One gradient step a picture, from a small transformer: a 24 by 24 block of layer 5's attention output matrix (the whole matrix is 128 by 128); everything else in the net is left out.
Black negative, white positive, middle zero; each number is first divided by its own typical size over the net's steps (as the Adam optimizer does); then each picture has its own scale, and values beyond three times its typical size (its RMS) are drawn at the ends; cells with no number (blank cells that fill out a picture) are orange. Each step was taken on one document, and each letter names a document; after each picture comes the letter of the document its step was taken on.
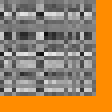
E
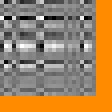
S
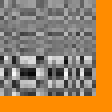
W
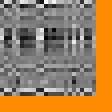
E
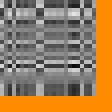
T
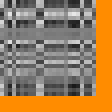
T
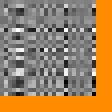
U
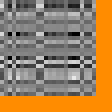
T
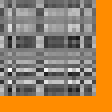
T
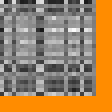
E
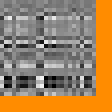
E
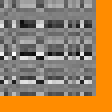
W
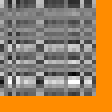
T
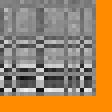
E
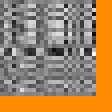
U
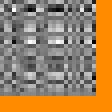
U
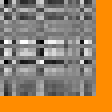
S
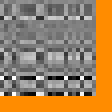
W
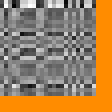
W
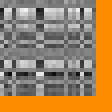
E
